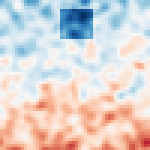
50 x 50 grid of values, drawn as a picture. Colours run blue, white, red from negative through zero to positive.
Grain: blotchy. Odd patch: lower, in the top middle. Stripes: none. Slope: up to the bottom.
